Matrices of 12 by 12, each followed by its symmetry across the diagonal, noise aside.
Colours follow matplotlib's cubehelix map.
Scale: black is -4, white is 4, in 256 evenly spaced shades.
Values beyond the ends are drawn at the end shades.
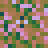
antisymmetric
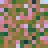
neither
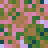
symmetric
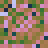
symmetric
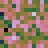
neither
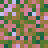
symmetric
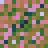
symmetric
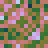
symmetric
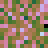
neither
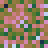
symmetric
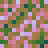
symmetric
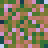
symmetric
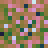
antisymmetric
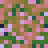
neither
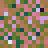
antisymmetric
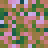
antisymmetric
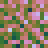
antisymmetric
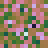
antisymmetric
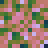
symmetric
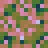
symmetric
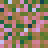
antisymmetric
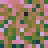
neither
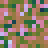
antisymmetric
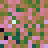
neither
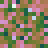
neither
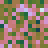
neither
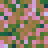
antisymmetric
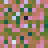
neither
